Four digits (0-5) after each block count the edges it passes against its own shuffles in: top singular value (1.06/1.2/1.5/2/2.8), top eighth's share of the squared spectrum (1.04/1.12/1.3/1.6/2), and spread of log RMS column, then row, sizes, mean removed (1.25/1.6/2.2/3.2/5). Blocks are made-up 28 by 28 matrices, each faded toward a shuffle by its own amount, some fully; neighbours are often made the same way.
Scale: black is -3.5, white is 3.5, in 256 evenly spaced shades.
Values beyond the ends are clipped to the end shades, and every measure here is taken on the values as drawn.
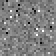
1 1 0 0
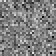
0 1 0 0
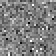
0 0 0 0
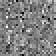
0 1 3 0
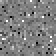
0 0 0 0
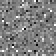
0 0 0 0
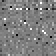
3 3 0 1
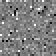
1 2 0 1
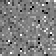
1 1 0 0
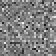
2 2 0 0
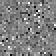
1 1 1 0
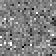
3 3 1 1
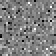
0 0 0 0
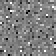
1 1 0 0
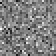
1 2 0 0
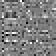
3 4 2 1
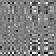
4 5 3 3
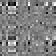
4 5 3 3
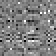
4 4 2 2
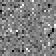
1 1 1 0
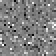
0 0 0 0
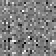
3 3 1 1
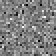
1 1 0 0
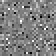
2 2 0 0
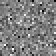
1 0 0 0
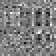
4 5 2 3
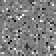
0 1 0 0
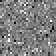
0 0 0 0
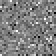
2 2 0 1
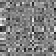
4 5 2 3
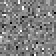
2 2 0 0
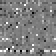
3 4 0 2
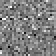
1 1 0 1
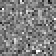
0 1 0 1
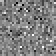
0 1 0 0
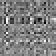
4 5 2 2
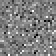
1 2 0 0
